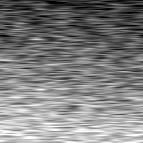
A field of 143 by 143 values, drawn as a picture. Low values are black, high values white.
The grain runs across in streaks. On average the colour sits 50% of the way up the scale. Values rise toward the bottom.
